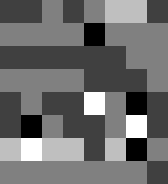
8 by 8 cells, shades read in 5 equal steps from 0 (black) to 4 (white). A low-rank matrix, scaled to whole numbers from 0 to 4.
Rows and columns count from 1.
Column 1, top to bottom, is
1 2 1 2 1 1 3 2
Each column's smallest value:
1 0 1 1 0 1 0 1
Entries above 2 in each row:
2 0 0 0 1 1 5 0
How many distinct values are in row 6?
4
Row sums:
14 14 10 13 12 12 19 15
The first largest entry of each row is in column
6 1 7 1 5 7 2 1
